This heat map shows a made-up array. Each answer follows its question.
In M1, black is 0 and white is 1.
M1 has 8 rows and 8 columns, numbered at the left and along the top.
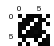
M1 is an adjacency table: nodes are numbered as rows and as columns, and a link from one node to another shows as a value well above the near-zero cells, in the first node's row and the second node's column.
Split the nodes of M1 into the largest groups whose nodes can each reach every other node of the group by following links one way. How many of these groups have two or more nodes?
1
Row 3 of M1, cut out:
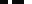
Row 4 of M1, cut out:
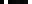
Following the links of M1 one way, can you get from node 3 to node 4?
yes
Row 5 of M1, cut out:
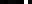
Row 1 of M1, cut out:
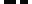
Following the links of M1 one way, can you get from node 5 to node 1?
yes
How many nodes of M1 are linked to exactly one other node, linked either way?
1
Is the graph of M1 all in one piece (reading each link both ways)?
yes
